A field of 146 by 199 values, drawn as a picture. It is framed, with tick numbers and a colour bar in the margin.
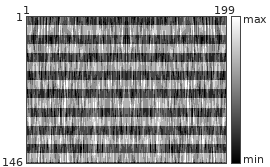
Slope: none. Stripes: horizontal, repeating 8 times. Mirror symmetry: left to right. Ninth with the highest average: bottom middle.
